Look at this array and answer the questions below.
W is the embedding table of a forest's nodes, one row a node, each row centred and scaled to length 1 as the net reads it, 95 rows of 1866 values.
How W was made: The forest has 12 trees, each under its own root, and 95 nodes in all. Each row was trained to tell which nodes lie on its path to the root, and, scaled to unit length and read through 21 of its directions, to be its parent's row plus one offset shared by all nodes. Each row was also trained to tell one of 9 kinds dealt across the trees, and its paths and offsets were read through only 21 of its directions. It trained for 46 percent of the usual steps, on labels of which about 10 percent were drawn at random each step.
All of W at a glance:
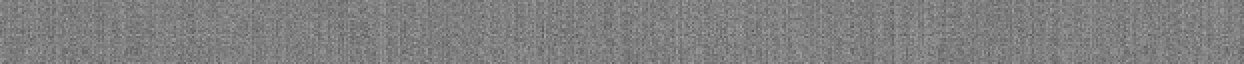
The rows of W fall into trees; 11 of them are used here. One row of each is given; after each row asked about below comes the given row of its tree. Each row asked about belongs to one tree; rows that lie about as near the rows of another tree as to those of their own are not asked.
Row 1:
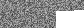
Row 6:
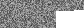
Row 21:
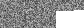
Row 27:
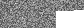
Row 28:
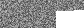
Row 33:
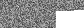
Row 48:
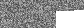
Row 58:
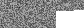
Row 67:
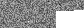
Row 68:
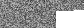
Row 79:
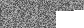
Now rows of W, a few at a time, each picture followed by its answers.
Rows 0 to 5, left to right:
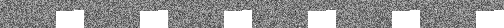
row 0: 58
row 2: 48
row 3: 27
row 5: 6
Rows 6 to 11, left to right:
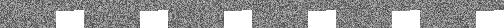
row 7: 6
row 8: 21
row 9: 48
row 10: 28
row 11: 58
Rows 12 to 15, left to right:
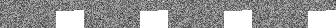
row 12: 27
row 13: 27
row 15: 27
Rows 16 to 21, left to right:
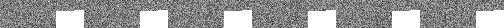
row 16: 48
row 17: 27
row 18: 67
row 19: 33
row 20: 58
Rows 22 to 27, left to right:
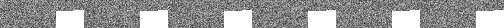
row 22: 58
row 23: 6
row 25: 6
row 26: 48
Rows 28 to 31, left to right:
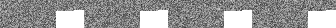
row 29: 68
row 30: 6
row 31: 58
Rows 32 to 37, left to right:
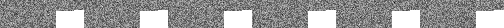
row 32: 48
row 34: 79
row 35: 27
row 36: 33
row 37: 67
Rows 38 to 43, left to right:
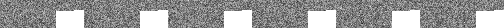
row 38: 48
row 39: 27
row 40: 33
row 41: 6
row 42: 58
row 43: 33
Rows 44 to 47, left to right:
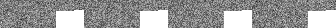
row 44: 48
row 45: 79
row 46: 27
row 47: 27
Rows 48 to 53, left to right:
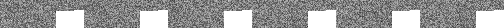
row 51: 58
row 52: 68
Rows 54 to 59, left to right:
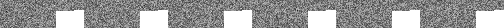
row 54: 6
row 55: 33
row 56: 6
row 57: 48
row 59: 67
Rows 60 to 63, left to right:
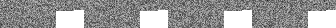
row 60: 67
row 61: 28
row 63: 79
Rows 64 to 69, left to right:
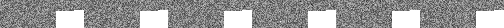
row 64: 1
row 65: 67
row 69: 21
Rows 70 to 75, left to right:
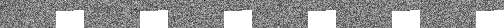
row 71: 28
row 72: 67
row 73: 1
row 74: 6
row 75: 67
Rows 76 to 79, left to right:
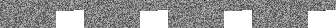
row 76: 33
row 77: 27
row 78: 67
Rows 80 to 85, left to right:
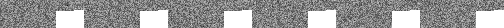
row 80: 79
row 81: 21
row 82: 33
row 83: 58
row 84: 68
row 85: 67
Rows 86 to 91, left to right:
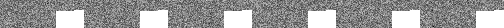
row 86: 48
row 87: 58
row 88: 67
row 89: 28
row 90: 79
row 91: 48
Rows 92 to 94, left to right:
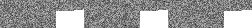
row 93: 58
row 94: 68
